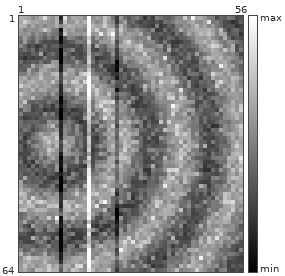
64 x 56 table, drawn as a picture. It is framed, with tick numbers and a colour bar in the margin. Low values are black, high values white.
The middle left is the ninth with the lowest average. No overall slope runs across the table. Rings spread out from the middle left. The histogram is bell-shaped. On average the colour sits 50% of the way up the scale. Columns 11, 18 and 25 stand out from the rest.
